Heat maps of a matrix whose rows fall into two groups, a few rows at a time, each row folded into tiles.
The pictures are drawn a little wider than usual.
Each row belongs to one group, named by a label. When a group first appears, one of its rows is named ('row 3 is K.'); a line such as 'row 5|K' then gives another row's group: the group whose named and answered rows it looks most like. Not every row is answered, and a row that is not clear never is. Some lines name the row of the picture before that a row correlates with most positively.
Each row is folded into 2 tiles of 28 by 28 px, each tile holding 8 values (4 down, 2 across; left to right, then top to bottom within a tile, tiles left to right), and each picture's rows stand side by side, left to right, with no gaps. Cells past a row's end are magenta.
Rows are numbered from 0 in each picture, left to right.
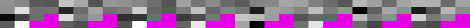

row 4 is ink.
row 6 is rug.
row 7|rug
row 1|rug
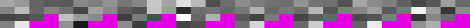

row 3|rug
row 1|ink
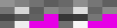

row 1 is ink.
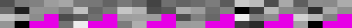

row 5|ink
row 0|ink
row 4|rug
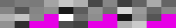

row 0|ink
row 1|rug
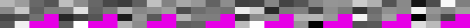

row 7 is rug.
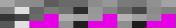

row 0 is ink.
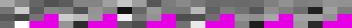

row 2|rug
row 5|ink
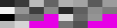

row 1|rug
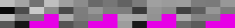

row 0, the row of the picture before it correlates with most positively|1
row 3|rug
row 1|rug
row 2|ink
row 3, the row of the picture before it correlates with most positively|1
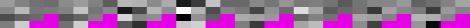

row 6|ink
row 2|rug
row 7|ink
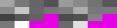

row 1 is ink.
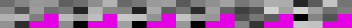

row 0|ink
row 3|ink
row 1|ink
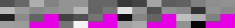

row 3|ink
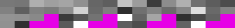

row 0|ink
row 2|rug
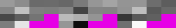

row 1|ink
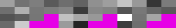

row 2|rug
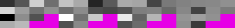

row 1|rug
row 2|rug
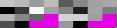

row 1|ink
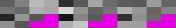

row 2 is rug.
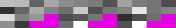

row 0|rug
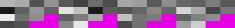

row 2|rug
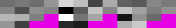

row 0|ink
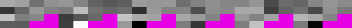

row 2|ink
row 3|ink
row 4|rug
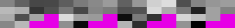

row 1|ink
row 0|rug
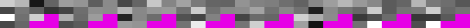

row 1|rug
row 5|ink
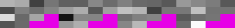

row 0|rug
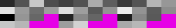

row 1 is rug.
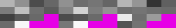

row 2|rug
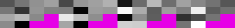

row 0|ink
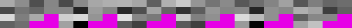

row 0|rug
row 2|rug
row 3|rug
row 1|ink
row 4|ink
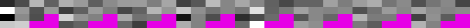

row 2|rug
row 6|rug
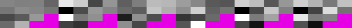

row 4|rug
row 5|rug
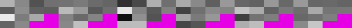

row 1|rug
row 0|rug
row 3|rug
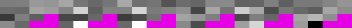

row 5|ink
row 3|ink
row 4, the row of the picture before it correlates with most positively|4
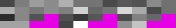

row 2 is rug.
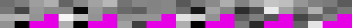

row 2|ink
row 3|ink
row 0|ink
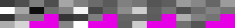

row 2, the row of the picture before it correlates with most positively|5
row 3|rug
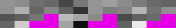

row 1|ink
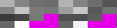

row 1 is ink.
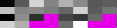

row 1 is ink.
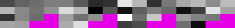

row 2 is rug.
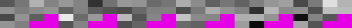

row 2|rug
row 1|rug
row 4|ink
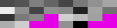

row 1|ink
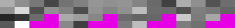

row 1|ink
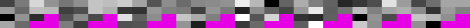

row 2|rug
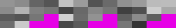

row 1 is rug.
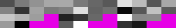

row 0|ink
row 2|rug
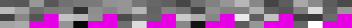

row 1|ink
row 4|rug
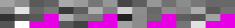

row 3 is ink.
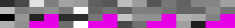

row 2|rug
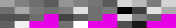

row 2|rug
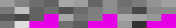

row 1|rug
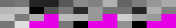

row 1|ink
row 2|ink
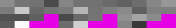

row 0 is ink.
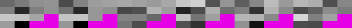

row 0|ink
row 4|ink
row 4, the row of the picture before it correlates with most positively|2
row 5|rug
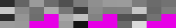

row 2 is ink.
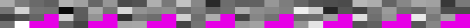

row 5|rug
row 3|rug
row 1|rug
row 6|rug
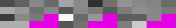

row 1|rug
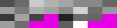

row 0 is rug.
